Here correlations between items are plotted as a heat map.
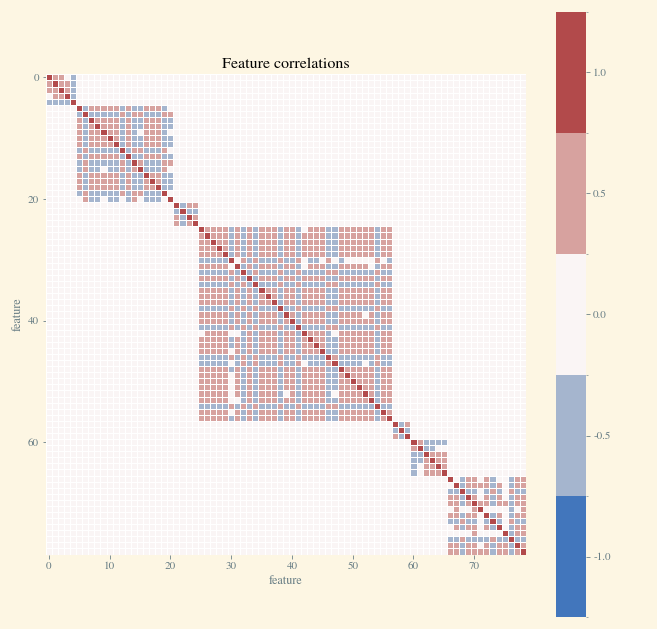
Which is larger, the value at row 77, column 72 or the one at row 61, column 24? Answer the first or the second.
the first
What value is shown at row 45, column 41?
-0.5
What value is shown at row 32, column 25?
-0.5
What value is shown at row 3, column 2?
0.5
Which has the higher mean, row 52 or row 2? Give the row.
52
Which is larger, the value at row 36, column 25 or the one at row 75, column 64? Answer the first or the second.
the first
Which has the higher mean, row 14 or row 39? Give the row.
39
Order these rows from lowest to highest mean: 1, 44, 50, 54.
54, 1, 44, 50
